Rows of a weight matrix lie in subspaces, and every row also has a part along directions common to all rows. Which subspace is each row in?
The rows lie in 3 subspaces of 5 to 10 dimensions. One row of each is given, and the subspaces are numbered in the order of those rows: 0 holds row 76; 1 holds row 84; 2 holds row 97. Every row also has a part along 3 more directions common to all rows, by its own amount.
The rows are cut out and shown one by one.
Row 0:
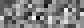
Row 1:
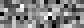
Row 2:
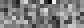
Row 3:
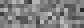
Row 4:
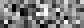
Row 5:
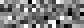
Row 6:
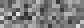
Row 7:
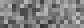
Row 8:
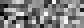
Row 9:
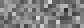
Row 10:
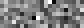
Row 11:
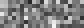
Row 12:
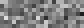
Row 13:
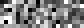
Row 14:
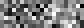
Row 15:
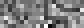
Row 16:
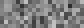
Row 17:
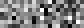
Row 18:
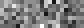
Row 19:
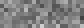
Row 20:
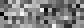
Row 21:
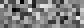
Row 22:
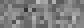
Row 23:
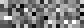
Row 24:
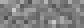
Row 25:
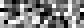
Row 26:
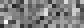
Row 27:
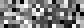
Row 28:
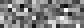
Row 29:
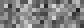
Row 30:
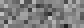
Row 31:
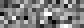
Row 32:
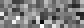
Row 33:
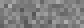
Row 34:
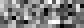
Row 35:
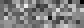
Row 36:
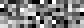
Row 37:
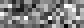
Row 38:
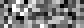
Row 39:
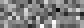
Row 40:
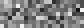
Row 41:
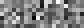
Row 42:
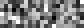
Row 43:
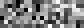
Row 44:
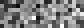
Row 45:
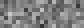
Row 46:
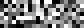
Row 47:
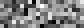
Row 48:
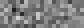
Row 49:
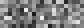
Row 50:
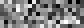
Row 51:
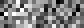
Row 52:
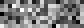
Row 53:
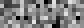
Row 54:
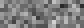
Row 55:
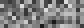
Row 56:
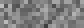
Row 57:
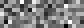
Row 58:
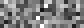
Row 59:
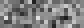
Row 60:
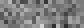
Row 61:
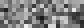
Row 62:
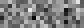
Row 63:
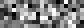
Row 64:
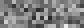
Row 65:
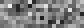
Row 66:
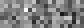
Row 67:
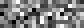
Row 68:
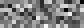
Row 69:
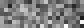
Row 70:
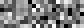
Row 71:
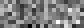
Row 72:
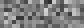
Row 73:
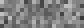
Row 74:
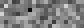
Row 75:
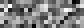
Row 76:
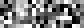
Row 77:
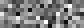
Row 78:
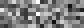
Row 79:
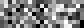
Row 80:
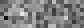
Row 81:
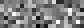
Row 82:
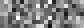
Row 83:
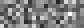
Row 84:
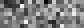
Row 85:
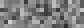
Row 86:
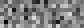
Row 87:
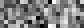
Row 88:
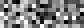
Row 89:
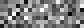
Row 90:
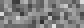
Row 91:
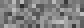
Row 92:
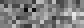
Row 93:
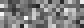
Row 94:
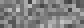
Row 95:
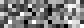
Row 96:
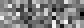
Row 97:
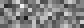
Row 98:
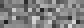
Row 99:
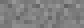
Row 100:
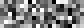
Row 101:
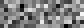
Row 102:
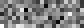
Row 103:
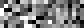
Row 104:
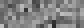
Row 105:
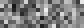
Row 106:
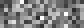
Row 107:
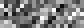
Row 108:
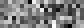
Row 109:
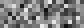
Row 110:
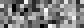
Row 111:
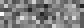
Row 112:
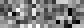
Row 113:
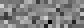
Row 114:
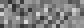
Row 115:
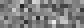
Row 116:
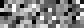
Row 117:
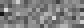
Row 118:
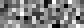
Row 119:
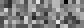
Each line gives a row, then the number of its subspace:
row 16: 2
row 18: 2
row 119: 1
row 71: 0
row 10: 1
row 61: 0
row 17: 0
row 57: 2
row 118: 2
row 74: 2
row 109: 2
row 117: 2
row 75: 1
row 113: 0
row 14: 0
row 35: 1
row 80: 0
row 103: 2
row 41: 1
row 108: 0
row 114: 1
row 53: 2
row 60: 1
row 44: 1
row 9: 0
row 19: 1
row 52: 2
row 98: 0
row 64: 1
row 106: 1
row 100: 0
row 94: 1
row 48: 1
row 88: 2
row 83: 1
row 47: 1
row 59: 0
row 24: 1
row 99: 2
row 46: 1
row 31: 2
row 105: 0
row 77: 2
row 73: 2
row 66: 0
